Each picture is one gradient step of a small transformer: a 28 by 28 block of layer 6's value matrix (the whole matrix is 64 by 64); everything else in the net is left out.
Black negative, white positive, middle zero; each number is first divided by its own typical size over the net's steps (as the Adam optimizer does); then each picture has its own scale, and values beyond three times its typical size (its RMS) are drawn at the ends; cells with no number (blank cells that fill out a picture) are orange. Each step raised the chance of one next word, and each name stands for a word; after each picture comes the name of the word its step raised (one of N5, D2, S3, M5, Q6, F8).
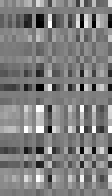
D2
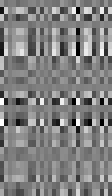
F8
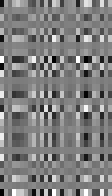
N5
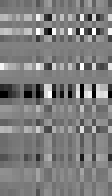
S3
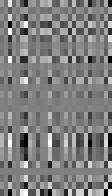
N5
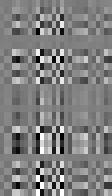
N5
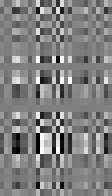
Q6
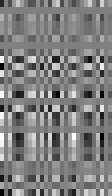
N5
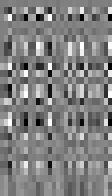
F8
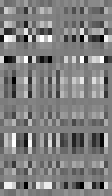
Q6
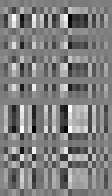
D2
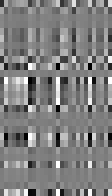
Q6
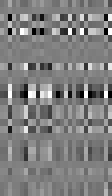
S3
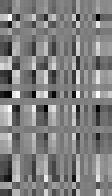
F8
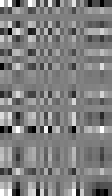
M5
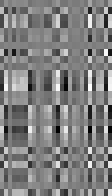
Q6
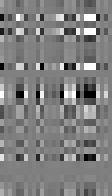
S3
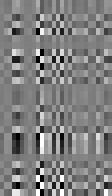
N5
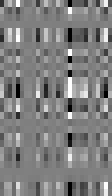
M5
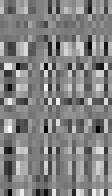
F8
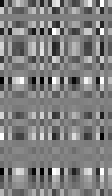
Q6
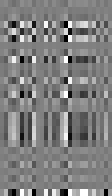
N5
